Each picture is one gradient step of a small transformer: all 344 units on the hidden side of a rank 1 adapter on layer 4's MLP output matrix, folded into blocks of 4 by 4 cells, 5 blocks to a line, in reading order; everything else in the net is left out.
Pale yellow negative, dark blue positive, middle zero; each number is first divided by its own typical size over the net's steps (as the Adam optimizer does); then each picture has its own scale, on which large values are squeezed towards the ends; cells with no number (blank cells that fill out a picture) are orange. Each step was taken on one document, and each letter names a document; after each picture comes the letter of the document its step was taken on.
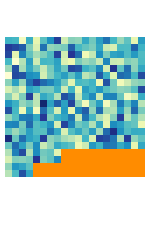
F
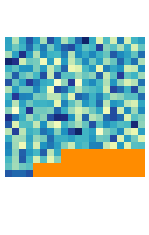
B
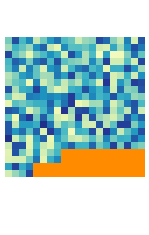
B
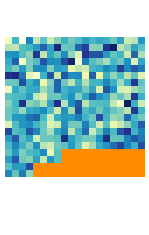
F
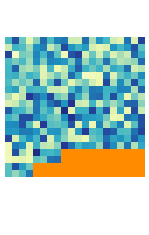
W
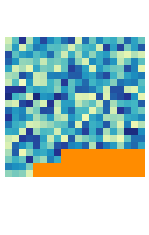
W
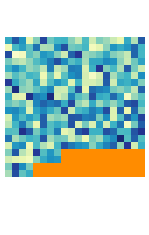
W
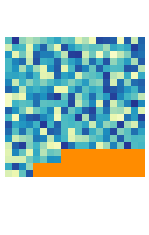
B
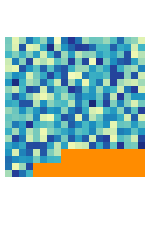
F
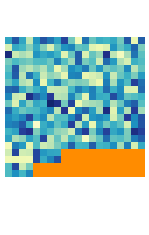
W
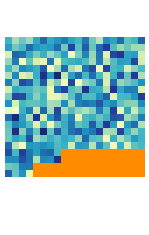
B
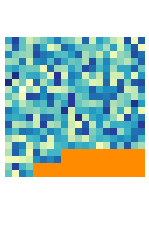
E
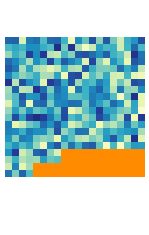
F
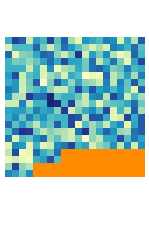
W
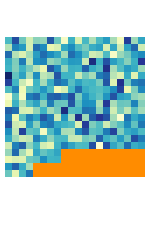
E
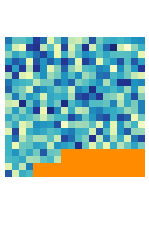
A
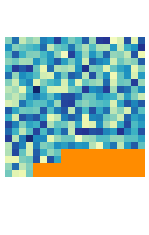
B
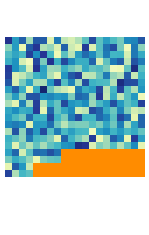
A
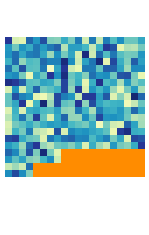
F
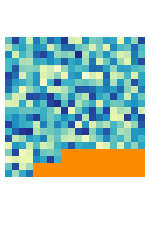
E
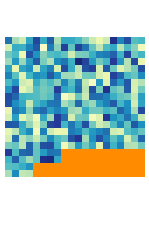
W
